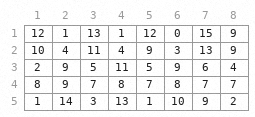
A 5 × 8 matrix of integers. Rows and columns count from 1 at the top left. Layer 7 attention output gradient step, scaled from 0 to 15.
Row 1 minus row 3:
10 -8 8 -10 7 -9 9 5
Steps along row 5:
up down up down up down down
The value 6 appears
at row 3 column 7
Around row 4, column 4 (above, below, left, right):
11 13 7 7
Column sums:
33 37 39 37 34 30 50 31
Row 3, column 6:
9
